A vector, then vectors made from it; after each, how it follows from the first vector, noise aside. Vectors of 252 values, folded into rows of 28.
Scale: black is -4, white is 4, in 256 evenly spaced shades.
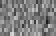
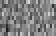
wrapped around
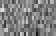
wrapped around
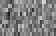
reversed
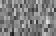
negated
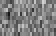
reversed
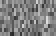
negated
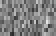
negated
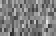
negated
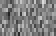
reversed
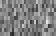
negated
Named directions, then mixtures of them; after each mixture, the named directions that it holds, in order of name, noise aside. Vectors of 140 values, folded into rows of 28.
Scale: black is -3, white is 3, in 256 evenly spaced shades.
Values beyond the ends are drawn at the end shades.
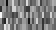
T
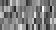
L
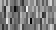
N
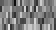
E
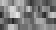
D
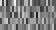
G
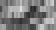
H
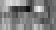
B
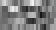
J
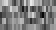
J, T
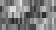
D, H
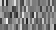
G, L, N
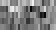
H, J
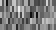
G, H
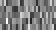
E, G, N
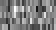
B, E, N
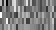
G, T
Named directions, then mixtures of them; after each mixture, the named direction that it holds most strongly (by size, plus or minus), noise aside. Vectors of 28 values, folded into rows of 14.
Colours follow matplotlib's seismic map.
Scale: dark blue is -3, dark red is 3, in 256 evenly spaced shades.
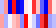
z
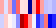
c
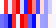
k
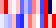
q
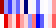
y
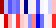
y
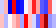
z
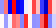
z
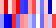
k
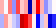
c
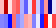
q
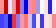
k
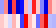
z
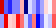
y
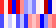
z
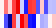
k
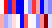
z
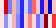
q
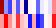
y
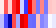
k
